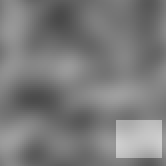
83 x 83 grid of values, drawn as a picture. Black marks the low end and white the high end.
The bottom right is the ninth with the highest average. The bottom right is the roughest part. Neither half mirrors the other. In the bottom right lies a patch that is higher than the rest.
